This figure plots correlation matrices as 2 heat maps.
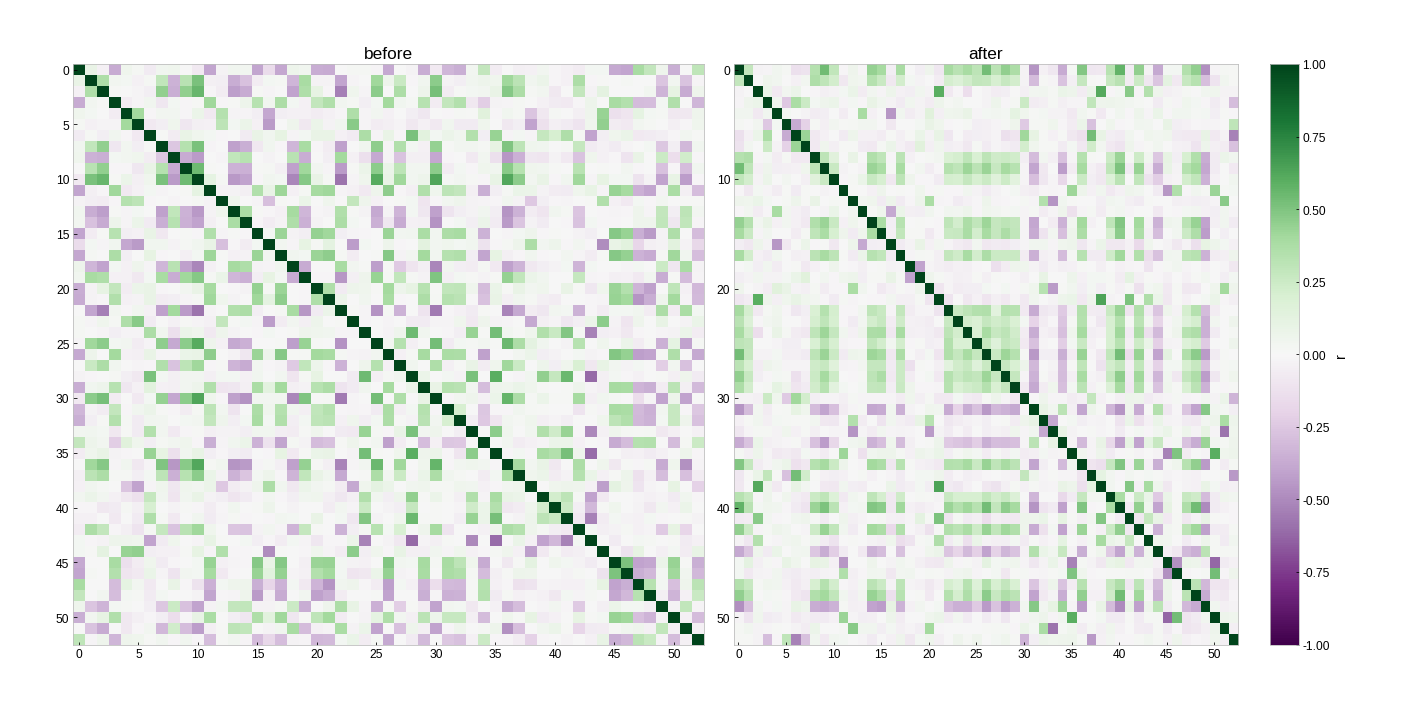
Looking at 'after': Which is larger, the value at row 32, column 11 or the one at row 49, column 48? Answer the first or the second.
the first
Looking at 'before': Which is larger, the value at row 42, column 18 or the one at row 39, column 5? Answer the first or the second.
the second
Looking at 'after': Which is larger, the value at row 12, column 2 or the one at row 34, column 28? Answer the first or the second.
the first
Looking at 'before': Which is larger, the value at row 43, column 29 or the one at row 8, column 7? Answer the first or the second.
the first
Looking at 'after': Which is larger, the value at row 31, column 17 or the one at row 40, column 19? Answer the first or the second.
the second
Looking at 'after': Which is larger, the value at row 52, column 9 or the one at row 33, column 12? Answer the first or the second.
the first
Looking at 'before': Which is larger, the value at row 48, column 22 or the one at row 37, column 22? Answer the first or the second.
the first
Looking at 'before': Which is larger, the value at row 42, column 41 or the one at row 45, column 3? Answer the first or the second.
the second
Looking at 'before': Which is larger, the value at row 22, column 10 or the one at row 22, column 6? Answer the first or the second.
the second
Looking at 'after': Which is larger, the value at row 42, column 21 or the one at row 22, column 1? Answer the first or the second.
the second
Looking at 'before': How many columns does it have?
53
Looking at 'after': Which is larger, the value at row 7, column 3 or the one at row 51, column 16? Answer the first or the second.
the first
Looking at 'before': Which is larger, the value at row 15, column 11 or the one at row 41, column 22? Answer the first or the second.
the first
